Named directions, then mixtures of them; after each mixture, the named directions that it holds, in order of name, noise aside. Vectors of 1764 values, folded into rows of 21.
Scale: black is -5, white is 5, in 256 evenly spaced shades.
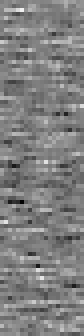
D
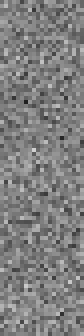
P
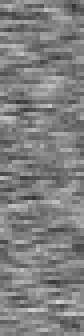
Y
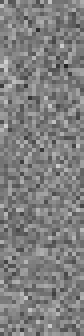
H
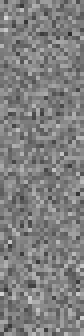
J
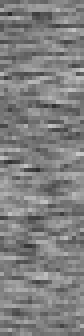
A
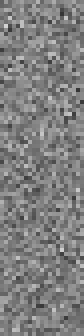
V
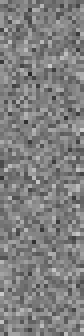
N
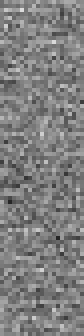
D, V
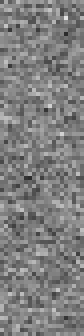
H, V, Y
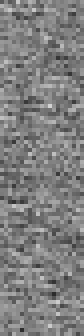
D, H, Y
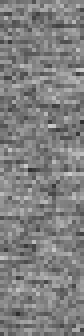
A, N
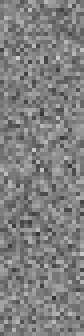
J, P, V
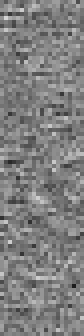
A, D, J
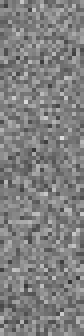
P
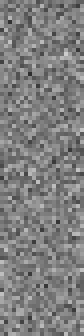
N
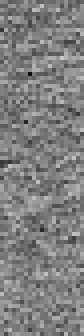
A, N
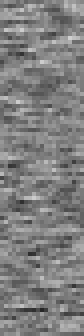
D, Y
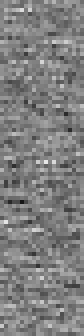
D, P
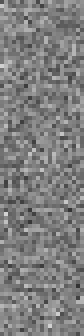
D, H, P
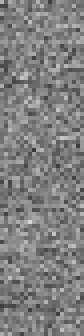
A, H, P
